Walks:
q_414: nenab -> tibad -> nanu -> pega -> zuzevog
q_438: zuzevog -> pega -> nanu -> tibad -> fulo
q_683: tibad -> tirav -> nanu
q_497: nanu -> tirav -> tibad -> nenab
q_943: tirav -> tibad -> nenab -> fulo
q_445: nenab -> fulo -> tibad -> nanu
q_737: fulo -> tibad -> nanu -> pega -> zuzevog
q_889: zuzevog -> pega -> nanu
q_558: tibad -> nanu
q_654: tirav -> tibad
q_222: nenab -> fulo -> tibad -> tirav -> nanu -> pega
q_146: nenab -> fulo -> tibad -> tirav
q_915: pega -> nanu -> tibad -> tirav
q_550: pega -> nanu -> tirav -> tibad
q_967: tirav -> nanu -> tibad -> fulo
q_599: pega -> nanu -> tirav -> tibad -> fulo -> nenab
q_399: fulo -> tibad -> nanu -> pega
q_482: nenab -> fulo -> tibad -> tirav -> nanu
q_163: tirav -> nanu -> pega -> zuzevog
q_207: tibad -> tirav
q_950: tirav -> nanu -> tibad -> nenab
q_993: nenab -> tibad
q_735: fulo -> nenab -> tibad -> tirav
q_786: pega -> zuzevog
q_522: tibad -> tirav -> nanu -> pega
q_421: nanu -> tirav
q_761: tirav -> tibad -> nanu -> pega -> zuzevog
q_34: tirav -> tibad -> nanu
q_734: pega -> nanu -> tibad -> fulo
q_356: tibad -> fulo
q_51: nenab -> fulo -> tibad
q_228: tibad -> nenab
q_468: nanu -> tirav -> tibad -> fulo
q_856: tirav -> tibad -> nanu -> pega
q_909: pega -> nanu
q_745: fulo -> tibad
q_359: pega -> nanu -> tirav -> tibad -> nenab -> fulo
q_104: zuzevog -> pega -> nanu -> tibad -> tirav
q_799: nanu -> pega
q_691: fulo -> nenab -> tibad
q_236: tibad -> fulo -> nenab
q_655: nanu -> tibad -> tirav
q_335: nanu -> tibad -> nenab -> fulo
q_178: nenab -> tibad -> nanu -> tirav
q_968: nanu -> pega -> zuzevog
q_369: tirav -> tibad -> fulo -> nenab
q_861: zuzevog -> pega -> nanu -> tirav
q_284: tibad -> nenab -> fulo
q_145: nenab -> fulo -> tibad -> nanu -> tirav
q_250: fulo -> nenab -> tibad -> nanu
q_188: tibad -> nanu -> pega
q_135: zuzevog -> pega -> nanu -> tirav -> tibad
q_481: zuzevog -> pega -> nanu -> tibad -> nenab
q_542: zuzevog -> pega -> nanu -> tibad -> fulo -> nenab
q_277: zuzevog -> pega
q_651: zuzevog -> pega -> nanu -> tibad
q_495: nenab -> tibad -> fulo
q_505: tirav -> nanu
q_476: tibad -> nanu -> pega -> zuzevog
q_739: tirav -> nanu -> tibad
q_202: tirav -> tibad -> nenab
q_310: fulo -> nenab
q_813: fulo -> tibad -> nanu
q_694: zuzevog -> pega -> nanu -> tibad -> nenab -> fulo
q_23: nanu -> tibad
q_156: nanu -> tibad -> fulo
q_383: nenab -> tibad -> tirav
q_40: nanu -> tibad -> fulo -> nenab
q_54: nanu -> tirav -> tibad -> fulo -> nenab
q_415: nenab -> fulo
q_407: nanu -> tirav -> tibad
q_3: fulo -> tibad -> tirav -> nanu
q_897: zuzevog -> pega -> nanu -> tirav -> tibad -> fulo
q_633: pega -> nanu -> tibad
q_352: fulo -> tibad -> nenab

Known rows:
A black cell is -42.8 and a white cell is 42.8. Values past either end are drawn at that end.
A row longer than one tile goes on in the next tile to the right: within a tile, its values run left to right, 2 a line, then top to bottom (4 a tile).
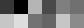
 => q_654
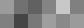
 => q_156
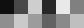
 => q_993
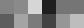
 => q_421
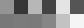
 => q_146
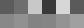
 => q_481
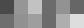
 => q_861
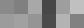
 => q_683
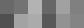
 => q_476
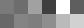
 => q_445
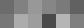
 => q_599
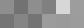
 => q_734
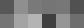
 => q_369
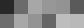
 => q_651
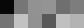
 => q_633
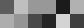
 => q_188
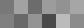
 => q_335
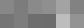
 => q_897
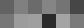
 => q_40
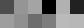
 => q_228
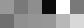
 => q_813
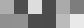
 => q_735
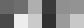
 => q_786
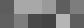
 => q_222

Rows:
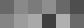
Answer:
q_54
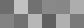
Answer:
q_943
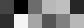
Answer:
q_745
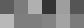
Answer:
q_950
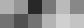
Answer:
q_356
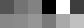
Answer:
q_352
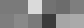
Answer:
q_178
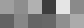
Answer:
q_34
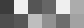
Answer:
q_415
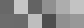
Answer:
q_284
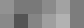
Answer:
q_967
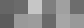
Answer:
q_414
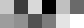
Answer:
q_207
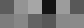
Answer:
q_202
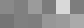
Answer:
q_438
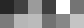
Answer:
q_691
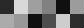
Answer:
q_799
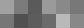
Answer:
q_468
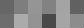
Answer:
q_542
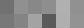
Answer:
q_694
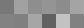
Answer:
q_359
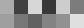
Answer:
q_655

